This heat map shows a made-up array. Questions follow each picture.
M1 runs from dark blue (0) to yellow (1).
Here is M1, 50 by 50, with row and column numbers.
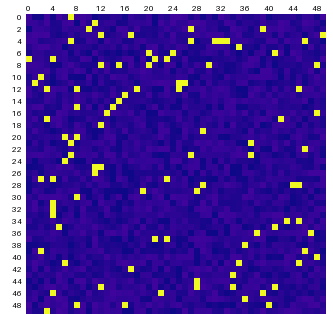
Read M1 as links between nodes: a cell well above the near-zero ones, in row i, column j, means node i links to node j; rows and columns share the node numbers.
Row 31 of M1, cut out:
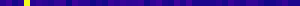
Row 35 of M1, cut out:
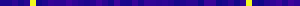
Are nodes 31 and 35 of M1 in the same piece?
no
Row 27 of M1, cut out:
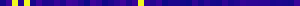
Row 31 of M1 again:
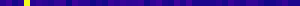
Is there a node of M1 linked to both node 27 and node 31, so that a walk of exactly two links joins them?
yes
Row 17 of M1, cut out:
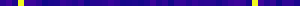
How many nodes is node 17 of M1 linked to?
2
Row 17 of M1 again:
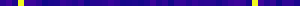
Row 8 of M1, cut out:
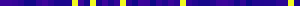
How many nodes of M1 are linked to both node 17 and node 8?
0
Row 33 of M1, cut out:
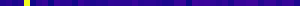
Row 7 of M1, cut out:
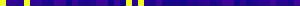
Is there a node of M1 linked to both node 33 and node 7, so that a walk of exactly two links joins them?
yes
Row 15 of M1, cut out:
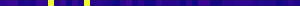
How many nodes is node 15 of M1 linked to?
2
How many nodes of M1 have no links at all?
1
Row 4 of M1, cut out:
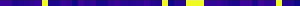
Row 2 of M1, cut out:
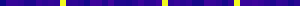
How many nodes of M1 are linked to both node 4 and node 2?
1
